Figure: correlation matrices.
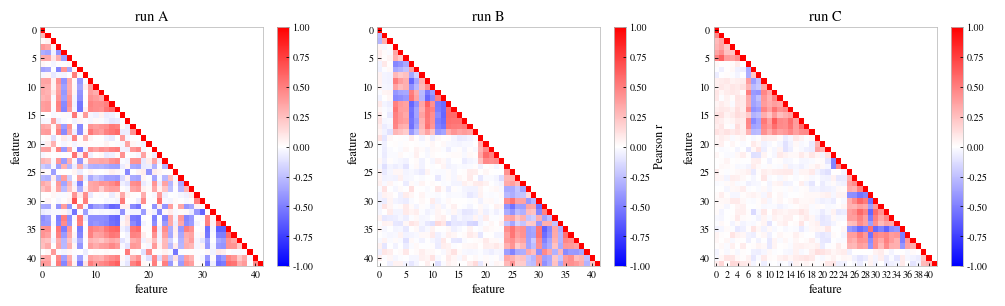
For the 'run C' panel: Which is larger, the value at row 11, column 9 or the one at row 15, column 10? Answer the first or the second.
the first
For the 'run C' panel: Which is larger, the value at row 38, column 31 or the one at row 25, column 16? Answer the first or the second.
the first
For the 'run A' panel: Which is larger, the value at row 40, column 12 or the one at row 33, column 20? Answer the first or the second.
the first
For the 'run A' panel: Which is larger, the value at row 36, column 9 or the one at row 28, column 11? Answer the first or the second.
the first
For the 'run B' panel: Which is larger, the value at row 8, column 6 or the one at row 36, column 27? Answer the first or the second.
the second
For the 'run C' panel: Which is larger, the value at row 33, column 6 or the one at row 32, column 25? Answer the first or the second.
the second
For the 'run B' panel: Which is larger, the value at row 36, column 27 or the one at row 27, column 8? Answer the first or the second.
the first
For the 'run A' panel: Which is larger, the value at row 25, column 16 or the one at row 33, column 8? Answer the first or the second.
the second
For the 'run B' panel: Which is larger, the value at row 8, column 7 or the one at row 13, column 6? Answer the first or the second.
the first
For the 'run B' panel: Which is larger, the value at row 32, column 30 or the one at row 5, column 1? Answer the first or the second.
the second
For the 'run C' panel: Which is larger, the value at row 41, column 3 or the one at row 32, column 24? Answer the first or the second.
the first
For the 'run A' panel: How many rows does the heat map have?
42
